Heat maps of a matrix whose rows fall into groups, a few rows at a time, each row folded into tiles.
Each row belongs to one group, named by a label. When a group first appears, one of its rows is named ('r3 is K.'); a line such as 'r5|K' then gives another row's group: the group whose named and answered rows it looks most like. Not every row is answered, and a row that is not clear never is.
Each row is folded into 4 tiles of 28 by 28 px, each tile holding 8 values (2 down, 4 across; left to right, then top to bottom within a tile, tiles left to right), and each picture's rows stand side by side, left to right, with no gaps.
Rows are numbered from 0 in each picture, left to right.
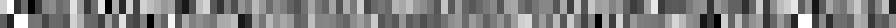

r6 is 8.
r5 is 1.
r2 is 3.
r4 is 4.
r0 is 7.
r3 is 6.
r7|7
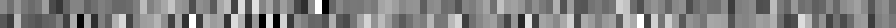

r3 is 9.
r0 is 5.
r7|7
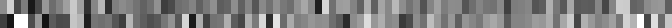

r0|7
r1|5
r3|9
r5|4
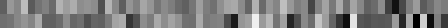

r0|6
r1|3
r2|9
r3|5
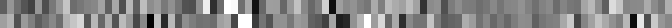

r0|4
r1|1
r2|7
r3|9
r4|7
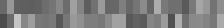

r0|7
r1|8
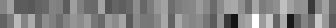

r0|7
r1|8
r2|9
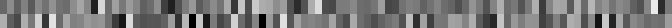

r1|5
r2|1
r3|5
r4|8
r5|1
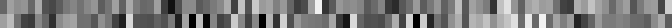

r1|5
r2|1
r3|5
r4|4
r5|3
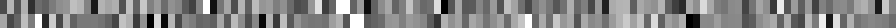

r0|6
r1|1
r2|1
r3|7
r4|4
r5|4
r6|3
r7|6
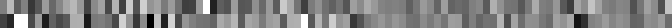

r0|7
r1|1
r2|4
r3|3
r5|3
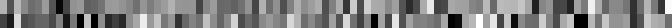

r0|5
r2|8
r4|9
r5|3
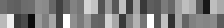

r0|8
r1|6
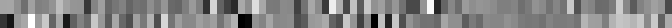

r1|6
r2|3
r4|3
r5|4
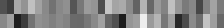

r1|9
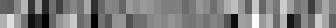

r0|8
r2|9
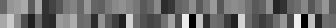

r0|8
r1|5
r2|5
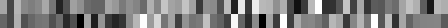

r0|5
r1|9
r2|1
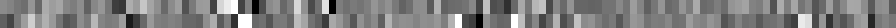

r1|3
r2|7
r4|8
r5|7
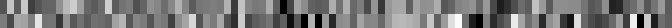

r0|6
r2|5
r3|4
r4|8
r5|5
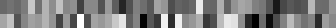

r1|8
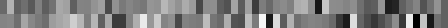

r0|4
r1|9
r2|6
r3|5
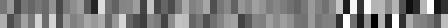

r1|8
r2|3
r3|1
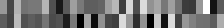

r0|5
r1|1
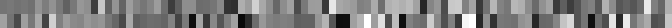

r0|6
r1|5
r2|3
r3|9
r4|7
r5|8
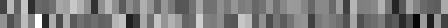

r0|6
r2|7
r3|5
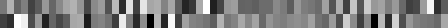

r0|7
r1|1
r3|1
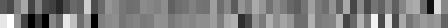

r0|8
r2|3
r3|6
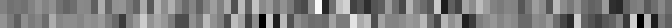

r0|6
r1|9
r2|1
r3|7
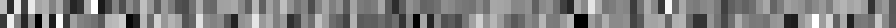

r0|1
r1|3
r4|9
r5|3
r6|8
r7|9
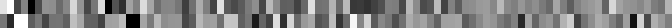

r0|7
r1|3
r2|8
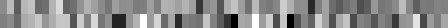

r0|4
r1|9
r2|9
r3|4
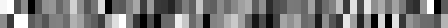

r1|8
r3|1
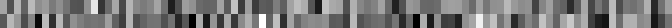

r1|5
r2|6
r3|5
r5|8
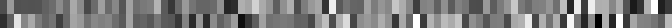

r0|7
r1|5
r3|4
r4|4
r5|1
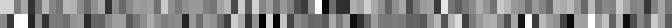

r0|7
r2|1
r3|3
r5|9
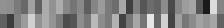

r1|6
